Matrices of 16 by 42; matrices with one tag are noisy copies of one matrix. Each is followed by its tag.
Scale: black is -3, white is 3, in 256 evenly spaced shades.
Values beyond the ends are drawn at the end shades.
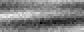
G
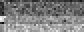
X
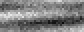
G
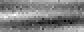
G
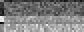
X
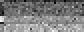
X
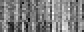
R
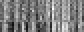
R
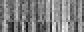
R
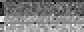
X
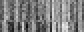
R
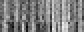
R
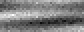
G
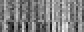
R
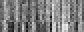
R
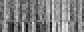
R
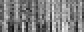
R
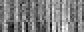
R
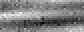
G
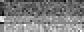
X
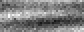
G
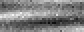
G
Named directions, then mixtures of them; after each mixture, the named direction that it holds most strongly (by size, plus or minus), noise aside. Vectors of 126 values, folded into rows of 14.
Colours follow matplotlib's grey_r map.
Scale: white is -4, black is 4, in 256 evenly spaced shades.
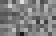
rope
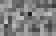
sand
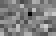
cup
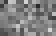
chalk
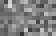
rope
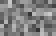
sand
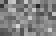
chalk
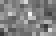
cup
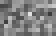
sand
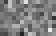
chalk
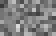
cup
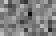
chalk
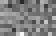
rope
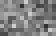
cup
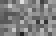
rope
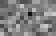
cup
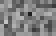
sand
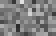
cup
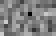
sand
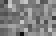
rope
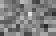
cup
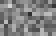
sand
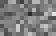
cup
